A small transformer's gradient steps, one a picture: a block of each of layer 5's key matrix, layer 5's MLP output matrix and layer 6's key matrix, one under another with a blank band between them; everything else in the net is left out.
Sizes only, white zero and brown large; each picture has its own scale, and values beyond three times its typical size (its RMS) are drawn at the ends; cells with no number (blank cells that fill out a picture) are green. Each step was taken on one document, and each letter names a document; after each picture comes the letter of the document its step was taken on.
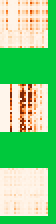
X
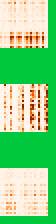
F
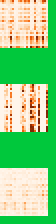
F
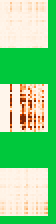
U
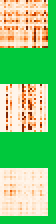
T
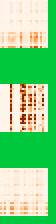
U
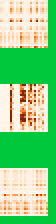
U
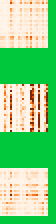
F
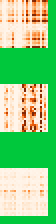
T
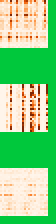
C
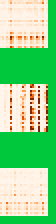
F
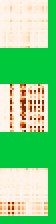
U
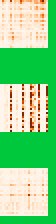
C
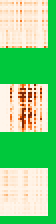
X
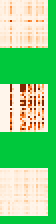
U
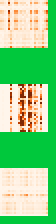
X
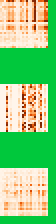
T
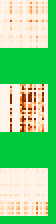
U
